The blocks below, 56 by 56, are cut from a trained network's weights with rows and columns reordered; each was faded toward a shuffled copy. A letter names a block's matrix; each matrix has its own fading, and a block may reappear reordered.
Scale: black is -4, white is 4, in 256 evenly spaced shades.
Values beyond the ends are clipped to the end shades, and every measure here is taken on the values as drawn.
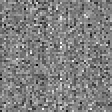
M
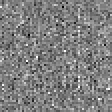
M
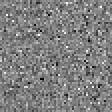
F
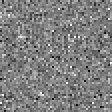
F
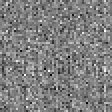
M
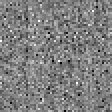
M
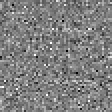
F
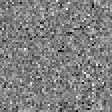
F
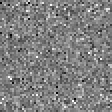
F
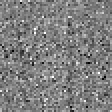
M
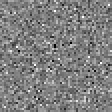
F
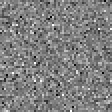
F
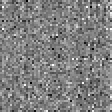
M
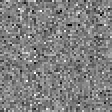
F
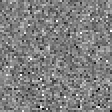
F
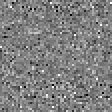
F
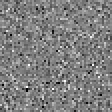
F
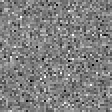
F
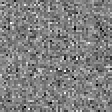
M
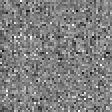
M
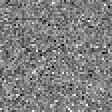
F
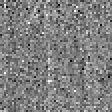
M
